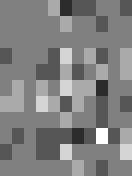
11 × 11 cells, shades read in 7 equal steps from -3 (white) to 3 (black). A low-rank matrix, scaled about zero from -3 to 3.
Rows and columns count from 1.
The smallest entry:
-3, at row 9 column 9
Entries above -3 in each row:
11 11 11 11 11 11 11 11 10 11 11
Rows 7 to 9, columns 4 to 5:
-2 -1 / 0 0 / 1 1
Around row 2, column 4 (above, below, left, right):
0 0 0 0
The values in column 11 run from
-2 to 1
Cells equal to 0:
70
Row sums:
4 0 0 -1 0 -4 -3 0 4 -1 0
